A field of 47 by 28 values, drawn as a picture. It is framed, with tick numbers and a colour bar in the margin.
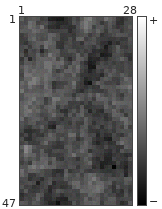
Grain: blotchy. Average level on the scale: 30%. Histogram: bell-shaped. Mirror symmetry: none. Odd rows or columns: none.
